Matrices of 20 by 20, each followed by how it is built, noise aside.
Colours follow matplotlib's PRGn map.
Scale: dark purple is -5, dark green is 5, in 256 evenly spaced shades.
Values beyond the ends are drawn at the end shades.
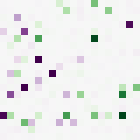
sparse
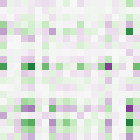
low rank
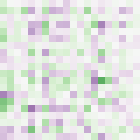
low rank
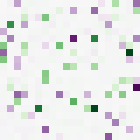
sparse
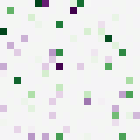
sparse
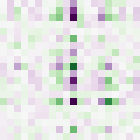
low rank
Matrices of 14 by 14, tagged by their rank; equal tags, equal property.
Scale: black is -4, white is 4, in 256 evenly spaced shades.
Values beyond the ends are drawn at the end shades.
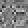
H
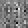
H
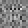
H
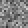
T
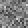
T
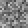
T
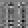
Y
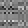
Y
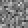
T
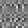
Y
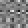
Y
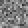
T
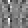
Y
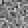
T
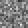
T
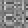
H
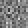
H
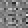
H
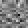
H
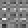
Y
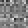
H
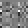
Y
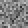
T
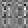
Y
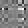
Y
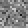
T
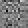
H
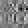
H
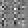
Y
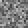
T
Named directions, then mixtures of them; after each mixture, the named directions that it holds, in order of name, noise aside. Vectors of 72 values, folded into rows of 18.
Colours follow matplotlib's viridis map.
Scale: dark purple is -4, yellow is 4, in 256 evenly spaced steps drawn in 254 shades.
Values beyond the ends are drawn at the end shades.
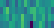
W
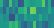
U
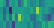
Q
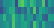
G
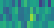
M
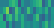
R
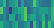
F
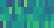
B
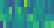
B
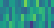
M, W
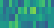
U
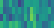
M, U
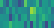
M, U, W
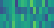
G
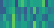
G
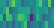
M, Q, R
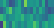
B, G
